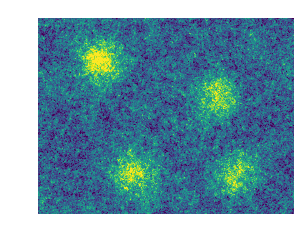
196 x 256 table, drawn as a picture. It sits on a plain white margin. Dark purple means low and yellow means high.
Four bumps rise from the field. No overall slope runs across the table. Neither half mirrors the other. The top left is the ninth with the highest average. No seam splits the table.
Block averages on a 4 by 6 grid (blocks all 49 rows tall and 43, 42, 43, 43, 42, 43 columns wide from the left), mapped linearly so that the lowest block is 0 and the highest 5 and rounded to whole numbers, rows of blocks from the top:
151111
131241
012121
124141
